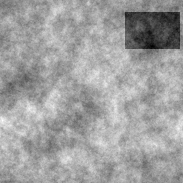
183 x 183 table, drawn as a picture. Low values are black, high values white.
There are no regular stripes. Neither half mirrors the other. The top right is the ninth with the lowest average. In the top right lies a patch that is lower than the rest. Most values sit high, with a long tail of low ones.
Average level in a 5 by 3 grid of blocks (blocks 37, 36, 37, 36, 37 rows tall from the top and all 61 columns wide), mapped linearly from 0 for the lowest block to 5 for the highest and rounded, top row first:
4 4 0 | 4 5 2 | 4 5 5 | 5 4 5 | 4 5 4
